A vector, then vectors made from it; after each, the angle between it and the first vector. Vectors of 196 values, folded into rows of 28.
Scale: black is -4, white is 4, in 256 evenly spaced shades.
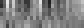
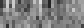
nearly parallel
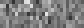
partly opposed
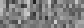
partly opposed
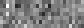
partly aligned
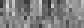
nearly parallel
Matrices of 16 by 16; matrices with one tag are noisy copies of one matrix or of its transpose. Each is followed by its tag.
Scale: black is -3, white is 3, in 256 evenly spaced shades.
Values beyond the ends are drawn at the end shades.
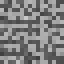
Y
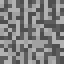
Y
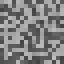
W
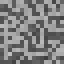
W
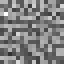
Y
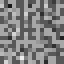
Y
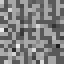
Y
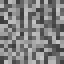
Y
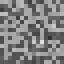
W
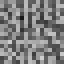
Y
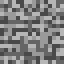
Y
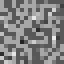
W
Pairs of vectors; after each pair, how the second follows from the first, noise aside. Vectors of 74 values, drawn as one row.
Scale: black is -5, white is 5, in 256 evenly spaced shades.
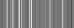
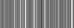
shuffled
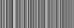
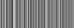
copied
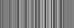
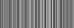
copied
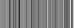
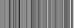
copied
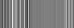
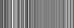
copied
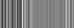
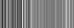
copied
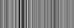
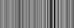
reversed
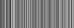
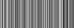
reversed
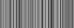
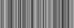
shuffled
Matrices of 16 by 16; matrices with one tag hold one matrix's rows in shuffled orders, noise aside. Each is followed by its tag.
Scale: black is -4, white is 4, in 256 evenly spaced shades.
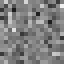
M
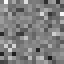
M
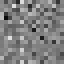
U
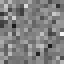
M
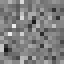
U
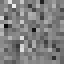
U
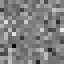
M
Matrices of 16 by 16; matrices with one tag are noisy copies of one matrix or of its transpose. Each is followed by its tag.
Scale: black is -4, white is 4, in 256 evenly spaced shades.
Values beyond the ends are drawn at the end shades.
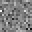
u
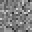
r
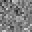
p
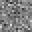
u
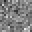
p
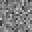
r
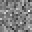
r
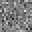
u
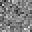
p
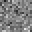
p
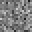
r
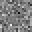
u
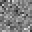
p
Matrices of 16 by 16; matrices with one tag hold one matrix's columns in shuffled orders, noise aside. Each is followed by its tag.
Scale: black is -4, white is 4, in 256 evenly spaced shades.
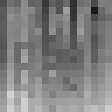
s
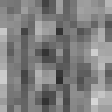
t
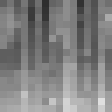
s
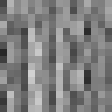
t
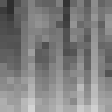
s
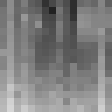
s
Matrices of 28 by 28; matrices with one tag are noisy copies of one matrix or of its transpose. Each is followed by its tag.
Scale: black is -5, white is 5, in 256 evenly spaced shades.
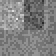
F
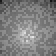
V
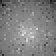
V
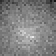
V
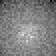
V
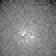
V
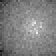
V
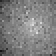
V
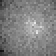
V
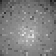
V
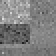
F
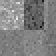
F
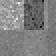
F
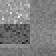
F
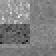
F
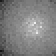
V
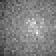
V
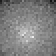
V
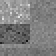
F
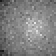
V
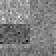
F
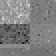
F
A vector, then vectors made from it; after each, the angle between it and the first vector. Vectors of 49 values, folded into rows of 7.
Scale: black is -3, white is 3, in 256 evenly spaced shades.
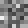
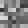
partly aligned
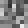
orthogonal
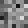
nearly opposite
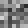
nearly parallel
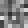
partly aligned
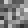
partly opposed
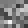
partly opposed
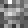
partly opposed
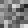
partly aligned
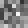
orthogonal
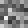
orthogonal
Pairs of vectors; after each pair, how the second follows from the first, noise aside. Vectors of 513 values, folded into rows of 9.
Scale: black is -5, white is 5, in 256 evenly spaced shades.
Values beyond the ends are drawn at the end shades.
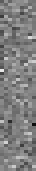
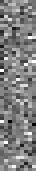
scaled up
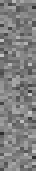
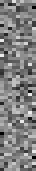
scaled up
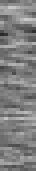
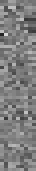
sign-scrambled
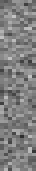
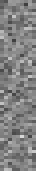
sign-scrambled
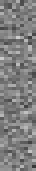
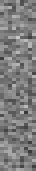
sign-scrambled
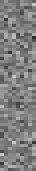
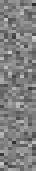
negated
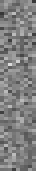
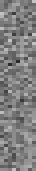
negated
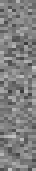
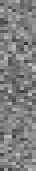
sign-scrambled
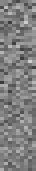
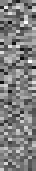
scaled up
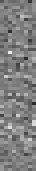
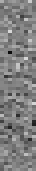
negated
